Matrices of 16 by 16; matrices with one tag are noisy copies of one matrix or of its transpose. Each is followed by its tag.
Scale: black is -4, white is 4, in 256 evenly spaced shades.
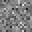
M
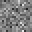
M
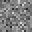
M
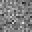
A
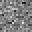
A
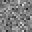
M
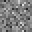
M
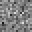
A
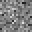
A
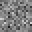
M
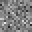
M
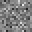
M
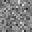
M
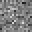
A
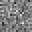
A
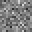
M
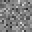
M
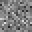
M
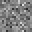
M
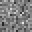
A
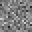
M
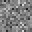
M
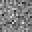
A
